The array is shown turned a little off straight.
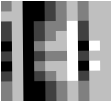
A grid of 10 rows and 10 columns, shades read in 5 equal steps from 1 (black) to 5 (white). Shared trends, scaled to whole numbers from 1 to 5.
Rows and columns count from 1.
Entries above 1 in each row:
8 8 9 9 7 9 7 9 8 8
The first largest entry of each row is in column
2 1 7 7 7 7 7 7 2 2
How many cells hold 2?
16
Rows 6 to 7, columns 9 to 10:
4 4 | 5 4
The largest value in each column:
4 4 1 3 4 4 5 3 5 4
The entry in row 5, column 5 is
4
